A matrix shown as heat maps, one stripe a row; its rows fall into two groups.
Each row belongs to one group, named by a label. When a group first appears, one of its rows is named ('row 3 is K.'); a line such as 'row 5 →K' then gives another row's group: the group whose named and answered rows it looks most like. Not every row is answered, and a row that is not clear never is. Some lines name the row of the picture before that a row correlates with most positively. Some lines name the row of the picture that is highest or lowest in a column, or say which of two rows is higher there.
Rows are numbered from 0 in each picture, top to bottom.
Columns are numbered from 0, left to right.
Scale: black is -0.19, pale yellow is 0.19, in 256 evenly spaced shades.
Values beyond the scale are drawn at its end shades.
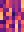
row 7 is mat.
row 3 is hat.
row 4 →hat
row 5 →mat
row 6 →mat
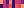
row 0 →hat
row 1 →mat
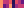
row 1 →hat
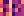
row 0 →hat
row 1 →hat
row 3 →hat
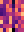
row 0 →hat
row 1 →mat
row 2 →mat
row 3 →mat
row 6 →mat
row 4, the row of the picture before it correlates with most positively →0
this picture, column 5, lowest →5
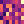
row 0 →mat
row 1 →hat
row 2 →hat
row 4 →mat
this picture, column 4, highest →0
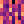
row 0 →hat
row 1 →hat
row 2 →hat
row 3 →mat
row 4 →hat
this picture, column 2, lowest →1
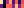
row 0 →hat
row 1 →mat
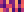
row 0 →mat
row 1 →mat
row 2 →hat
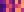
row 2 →mat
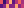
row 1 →mat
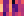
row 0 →hat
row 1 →hat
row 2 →hat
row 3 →hat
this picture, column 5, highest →0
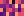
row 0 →hat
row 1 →mat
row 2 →hat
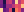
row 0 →mat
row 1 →mat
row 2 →hat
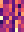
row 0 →hat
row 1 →hat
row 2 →mat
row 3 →mat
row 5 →mat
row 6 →mat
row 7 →mat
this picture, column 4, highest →3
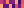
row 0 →mat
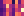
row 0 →mat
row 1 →mat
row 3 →mat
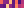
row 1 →mat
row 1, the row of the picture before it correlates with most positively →1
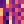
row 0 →mat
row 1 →mat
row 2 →hat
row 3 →hat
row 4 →hat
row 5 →hat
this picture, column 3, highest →5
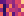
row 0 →mat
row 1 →hat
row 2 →mat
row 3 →hat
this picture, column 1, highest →0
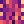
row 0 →mat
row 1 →hat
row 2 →mat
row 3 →hat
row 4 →mat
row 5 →hat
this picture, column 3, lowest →4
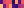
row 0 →mat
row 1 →hat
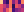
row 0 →hat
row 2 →hat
